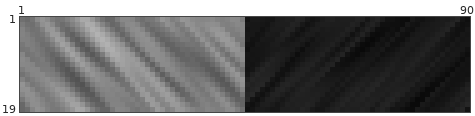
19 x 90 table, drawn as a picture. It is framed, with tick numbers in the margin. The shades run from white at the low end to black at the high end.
It is made of 1 by 2 panels. Panel 1,1: middling, slanting down to the right. Panel 1,2: very high, slanting up to the right, faint in contrast.
